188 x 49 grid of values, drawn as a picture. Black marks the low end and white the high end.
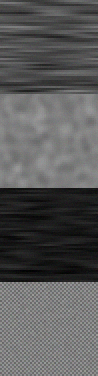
It is made of 4 by 1 panels. Panel 1,1: low, streaked across. Panel 2,1: middling, blotchy, faint in contrast. Panel 3,1: very low, streaked across, faint in contrast. Panel 4,1: middling, checkered.
